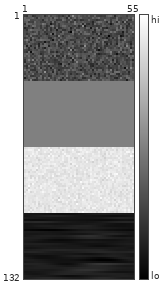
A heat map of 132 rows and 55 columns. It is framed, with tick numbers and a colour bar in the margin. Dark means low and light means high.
The table splits into 4 rows of 1 panel. Panel 1,1: low, fine-grained. Panel 2,1: middling, flat. Panel 3,1: very high, fine-grained, faint in contrast. Panel 4,1: very low, streaked across, faint in contrast.
